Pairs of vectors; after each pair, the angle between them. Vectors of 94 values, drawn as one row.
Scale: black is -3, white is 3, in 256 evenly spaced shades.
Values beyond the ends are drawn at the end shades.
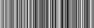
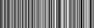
nearly opposite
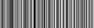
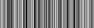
partly aligned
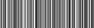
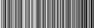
partly aligned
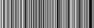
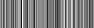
partly aligned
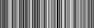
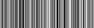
partly aligned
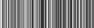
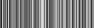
nearly opposite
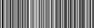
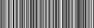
orthogonal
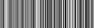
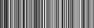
partly opposed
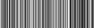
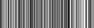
nearly opposite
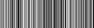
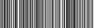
nearly opposite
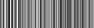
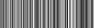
orthogonal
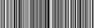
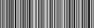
partly opposed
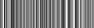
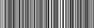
orthogonal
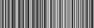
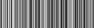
partly opposed
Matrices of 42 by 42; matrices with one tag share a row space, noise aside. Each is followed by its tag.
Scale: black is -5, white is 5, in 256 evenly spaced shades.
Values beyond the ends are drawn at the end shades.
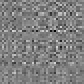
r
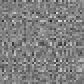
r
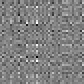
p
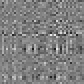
r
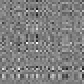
p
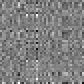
p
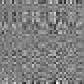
r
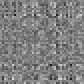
r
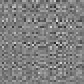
r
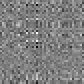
p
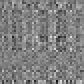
r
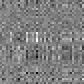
p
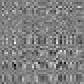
r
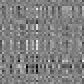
p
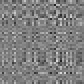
r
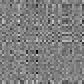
p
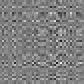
r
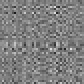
r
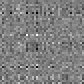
p
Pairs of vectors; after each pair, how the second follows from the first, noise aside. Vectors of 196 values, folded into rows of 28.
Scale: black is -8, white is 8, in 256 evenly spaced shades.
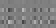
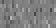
shuffled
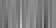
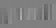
partly zeroed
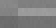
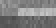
scaled up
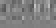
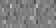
shuffled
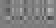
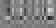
scaled up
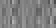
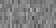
shuffled
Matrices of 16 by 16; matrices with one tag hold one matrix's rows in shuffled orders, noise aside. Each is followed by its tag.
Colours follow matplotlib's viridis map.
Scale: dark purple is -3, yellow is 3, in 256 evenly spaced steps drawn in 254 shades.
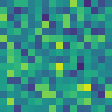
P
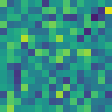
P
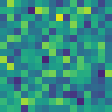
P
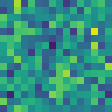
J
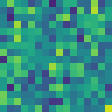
J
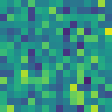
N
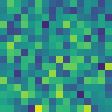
P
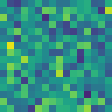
P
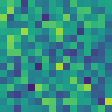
P
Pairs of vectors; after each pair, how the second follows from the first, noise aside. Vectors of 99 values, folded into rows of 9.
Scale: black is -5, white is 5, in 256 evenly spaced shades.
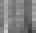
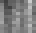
reversed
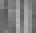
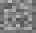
shuffled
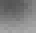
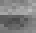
wrapped around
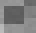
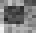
scaled up
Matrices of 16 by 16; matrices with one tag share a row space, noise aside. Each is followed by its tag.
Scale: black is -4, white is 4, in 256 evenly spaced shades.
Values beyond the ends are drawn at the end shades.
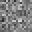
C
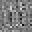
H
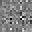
H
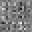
C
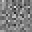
C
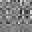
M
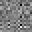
M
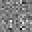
H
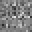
C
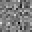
M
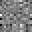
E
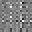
H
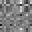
E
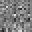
C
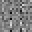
H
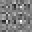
C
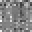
E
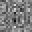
C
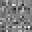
C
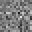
M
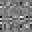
E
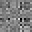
M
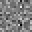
M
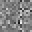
M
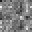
E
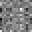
E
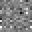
E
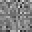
M
